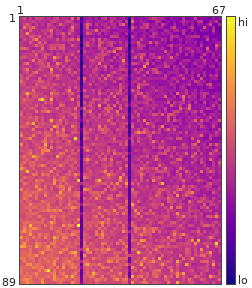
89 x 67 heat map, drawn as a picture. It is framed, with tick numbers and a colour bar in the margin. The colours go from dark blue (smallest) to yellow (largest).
The bottom left is the ninth with the highest average. Columns 21 and 37 differ from the columns beside them. No regular stripes run through it. The field climbs toward the bottom left.
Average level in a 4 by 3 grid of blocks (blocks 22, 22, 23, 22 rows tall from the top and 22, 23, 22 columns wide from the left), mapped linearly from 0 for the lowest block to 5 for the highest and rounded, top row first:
2 1 0
3 2 1
4 3 2
5 4 3
